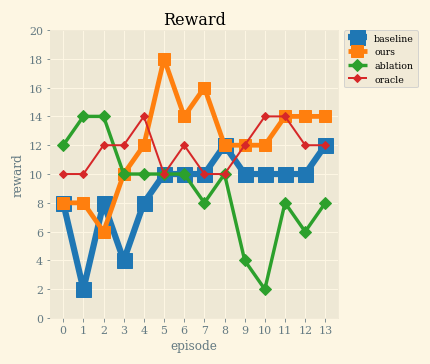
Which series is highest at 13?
ours
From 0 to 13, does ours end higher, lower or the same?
higher
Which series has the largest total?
ours
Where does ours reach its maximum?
5
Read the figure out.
Title: Reward
x-axis: episode, ticks 0 1 2 3 4 5 6 7 8 9 10 11 12 13
y-axis: reward, ticks 0 2 4 6 8 10 12 14 16 18 20
Legend: baseline, ours, ablation, oracle
Values:
baseline: 8 2 8 4 8 10 10 10 12 10 10 10 10 12
ours: 8 8 6 10 12 18 14 16 12 12 12 14 14 14
ablation: 12 14 14 10 10 10 10 8 10 4 2 8 6 8
oracle: 10 10 12 12 14 10 12 10 10 12 14 14 12 12
